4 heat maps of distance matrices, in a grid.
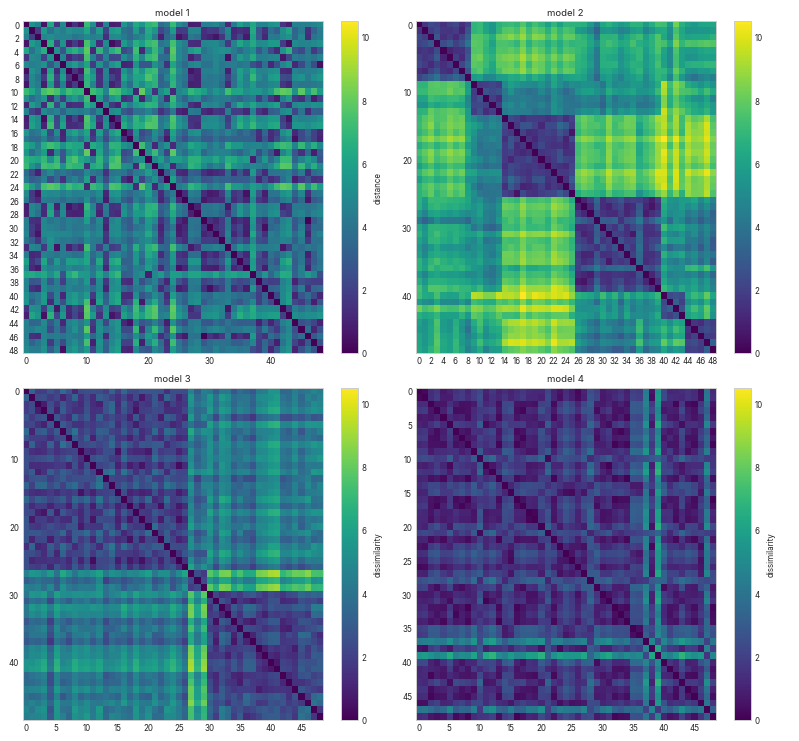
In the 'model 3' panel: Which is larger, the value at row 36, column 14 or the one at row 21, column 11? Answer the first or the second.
the first
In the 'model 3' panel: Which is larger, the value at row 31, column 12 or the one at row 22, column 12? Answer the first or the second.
the first
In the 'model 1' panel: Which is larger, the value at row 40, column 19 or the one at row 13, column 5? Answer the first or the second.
the second
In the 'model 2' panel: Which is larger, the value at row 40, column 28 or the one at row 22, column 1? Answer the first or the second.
the second
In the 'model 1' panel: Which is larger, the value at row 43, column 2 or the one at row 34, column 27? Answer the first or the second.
the first
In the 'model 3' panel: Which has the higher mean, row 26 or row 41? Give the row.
41
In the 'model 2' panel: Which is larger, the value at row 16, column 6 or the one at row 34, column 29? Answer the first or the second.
the first
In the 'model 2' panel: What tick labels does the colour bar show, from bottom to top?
0, 2, 4, 6, 8, 10
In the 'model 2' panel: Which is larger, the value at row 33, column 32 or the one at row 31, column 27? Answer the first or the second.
the first
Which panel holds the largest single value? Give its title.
model 2
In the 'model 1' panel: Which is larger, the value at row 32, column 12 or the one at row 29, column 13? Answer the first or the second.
the first
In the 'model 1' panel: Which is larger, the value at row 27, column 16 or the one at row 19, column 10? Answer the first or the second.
the second
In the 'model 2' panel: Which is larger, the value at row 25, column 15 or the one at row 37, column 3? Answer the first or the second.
the second
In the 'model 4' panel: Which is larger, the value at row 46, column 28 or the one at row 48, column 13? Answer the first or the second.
the first
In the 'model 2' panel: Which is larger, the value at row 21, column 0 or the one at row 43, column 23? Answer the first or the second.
the second
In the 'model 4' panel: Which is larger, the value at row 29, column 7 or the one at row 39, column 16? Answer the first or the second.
the second
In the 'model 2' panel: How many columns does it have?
49
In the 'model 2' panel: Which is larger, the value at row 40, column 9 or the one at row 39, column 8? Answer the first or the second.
the first
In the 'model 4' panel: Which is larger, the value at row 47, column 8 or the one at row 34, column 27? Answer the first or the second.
the first
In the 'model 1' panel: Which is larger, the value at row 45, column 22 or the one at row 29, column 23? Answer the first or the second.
the first
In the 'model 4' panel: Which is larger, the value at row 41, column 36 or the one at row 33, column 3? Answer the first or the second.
the first
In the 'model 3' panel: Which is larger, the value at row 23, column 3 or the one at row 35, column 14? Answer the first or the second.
the second
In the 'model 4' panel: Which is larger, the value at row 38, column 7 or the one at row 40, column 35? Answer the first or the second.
the second
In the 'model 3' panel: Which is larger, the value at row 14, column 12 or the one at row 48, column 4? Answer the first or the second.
the first
